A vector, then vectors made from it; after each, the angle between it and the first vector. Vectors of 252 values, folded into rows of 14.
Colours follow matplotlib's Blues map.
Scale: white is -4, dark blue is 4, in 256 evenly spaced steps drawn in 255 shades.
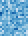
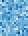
partly opposed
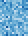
orthogonal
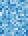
nearly opposite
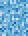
partly opposed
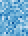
orthogonal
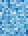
nearly opposite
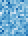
nearly opposite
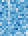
nearly parallel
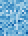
partly opposed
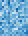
nearly opposite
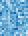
nearly parallel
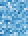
partly aligned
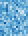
orthogonal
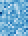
partly aligned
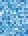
nearly opposite
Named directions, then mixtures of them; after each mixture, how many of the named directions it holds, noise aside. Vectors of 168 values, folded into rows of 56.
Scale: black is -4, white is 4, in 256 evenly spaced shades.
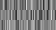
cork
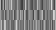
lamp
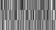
two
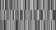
two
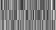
two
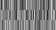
two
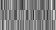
two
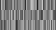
two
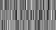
one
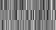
two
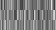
two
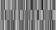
two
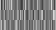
one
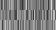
two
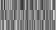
one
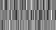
one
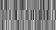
two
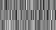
one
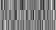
two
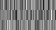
one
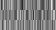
two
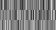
two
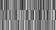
two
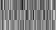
two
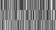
two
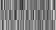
two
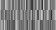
two
